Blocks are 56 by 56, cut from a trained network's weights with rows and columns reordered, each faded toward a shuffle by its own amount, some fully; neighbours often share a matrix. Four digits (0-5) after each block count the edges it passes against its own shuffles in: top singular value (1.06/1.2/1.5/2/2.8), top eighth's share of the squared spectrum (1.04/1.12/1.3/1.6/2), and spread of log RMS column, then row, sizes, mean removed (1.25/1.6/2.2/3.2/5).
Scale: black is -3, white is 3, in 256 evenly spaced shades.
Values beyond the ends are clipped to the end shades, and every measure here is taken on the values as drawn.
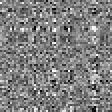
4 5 3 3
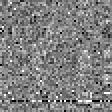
3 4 0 2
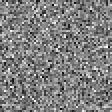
2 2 0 0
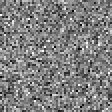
0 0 0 0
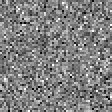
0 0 0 0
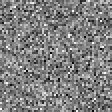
0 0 0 0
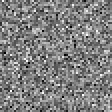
0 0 0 0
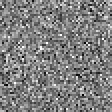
0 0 0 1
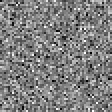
1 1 0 0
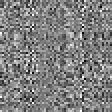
4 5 3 2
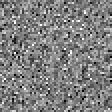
3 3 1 0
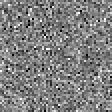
2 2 0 0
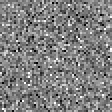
0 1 0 0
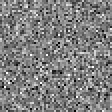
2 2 0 0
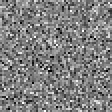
0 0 0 0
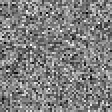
2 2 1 0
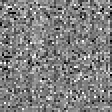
2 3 0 2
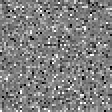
0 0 0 0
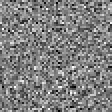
3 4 2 2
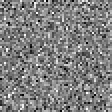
1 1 0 0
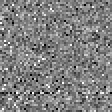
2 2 0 1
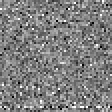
2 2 0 1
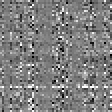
3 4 4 1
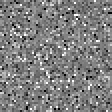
1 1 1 0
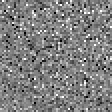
1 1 0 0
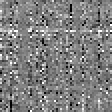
2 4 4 1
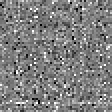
1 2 1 0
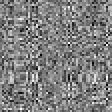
4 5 3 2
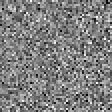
2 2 1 0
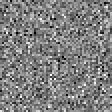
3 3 1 1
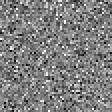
1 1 0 0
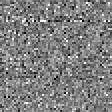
2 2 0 1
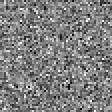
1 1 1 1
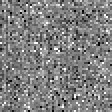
1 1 0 1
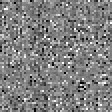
2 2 0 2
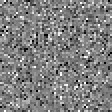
1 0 0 0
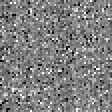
1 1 0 0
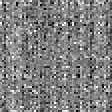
3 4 0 3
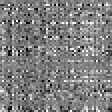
3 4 1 4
